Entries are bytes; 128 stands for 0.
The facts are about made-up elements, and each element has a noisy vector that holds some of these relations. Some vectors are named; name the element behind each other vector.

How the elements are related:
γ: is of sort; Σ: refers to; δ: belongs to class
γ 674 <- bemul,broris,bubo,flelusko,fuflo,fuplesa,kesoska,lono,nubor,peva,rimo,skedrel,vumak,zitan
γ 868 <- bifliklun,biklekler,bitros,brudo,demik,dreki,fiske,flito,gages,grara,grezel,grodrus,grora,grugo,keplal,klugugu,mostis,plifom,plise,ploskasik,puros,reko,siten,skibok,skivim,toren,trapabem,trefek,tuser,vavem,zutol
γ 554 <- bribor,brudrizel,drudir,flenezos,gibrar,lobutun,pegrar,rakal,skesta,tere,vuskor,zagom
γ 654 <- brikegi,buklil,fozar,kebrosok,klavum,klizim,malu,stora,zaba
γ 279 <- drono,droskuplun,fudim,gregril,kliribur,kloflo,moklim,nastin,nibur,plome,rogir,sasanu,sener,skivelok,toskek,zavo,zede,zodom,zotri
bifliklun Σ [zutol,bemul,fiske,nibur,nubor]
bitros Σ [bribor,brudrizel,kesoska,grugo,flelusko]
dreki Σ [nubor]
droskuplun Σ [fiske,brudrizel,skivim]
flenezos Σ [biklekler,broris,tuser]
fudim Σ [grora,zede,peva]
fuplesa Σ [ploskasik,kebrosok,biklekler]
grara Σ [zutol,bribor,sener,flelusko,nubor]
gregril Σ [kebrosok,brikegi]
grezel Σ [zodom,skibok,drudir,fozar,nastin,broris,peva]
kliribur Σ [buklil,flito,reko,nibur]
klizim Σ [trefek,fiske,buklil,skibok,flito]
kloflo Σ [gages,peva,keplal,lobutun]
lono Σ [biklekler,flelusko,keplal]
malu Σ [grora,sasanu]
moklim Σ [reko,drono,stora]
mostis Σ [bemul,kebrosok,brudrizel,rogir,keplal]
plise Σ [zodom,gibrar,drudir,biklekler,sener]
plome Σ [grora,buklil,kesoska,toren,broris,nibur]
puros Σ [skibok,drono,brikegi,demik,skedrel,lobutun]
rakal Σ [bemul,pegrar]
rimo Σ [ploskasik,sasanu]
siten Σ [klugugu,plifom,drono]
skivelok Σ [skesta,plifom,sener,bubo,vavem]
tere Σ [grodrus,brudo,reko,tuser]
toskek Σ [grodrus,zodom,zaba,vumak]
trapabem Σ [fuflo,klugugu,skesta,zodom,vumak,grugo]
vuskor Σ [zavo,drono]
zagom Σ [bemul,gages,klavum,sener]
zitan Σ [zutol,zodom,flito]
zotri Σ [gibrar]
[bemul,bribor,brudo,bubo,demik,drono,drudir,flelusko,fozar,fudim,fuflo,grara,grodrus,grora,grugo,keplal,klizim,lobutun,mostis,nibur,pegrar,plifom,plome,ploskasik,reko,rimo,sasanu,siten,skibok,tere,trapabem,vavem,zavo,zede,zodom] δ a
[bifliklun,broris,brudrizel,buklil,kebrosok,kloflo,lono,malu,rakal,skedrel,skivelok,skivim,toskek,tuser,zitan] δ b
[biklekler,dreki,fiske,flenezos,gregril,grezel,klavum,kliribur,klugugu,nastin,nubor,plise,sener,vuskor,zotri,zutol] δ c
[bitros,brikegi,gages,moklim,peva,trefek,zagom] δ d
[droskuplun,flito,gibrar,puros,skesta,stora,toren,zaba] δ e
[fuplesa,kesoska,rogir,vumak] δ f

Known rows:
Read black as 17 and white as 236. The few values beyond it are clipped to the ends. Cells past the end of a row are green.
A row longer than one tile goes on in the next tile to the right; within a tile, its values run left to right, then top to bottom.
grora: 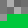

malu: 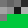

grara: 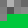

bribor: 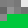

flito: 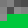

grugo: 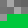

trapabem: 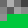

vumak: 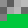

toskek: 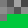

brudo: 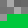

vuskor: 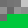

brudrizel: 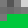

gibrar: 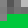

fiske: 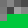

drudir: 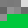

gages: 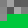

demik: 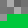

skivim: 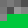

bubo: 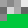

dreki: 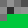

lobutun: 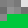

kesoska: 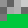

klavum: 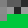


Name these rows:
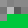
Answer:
nibur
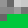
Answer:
lono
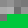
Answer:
moklim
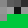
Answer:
zaba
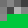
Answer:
klugugu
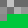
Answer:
siten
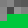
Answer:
toren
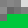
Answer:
zagom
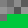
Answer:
kliribur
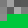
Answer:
trefek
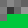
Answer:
bifliklun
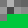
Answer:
bitros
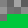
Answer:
zotri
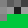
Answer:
kebrosok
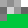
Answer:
bemul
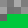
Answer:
gregril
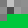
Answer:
mostis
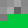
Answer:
fudim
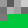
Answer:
skedrel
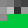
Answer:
brikegi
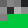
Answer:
grezel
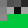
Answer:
buklil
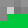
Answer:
drono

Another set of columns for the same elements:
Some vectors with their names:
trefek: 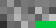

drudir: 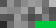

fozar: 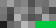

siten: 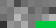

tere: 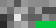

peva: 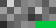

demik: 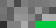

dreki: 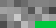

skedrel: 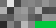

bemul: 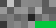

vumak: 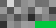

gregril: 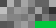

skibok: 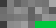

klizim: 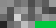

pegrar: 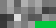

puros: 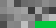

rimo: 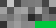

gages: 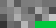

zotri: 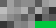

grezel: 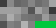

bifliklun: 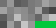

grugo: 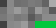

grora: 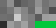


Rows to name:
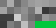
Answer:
brudrizel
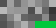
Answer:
flenezos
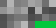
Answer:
skesta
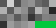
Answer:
fuplesa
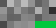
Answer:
rogir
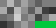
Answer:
moklim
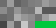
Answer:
skivim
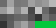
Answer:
gibrar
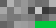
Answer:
droskuplun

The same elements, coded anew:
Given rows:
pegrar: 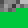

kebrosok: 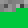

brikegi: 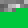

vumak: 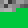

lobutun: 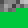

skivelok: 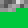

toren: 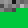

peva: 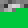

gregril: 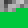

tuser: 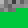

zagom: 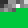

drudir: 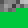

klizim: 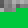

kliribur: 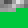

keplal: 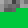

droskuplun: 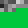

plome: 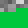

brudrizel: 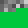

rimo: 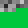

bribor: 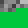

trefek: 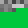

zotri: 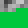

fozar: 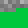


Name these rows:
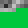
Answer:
zitan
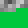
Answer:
nastin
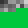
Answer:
rakal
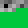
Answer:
lono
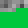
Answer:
malu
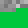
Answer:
klavum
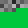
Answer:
puros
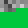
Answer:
dreki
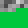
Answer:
kloflo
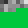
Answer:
vuskor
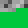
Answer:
nubor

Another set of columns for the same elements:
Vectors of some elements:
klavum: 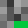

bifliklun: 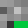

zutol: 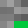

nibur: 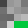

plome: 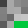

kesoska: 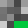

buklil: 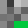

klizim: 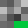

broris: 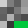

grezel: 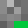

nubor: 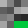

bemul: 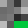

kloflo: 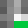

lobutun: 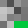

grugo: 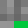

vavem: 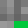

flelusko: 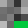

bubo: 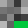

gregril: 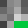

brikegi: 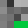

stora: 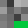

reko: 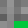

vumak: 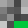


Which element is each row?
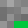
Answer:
flito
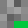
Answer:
grara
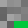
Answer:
tuser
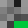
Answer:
rimo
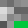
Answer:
tere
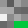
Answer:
zagom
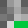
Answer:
sener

